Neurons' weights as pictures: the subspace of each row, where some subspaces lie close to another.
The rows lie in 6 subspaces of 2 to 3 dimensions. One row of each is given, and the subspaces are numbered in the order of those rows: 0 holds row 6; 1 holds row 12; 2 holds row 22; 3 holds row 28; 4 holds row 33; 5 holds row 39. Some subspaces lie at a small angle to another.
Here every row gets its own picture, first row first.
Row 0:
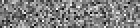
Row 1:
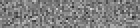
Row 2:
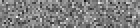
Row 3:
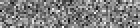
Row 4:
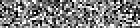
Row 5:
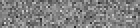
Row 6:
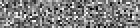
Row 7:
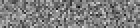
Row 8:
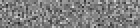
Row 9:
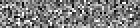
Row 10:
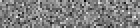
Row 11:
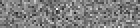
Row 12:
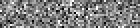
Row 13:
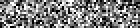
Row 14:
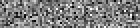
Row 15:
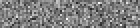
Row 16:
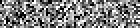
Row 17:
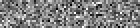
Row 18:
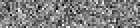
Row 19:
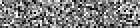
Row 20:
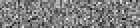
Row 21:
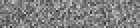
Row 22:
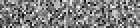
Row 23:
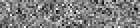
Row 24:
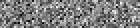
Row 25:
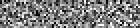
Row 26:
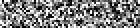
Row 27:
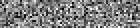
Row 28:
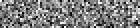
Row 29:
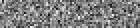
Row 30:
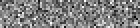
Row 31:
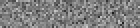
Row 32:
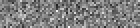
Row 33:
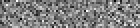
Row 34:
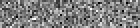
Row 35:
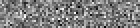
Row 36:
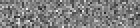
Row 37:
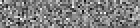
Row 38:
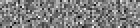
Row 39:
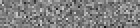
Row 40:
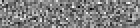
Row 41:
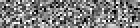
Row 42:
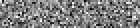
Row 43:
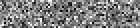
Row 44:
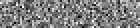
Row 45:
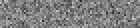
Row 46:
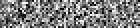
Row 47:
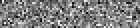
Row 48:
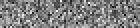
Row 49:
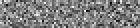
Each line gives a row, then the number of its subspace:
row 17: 1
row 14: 0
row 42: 3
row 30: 3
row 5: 3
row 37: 4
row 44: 1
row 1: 0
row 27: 0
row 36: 4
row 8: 2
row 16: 5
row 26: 4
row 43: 3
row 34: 1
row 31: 4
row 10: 3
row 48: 2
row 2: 3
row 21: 2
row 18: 5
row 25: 4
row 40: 2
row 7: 2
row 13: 1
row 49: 4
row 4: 5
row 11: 5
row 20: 1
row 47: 3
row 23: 5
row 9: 4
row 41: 5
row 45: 4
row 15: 1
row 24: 5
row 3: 1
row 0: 2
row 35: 0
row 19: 5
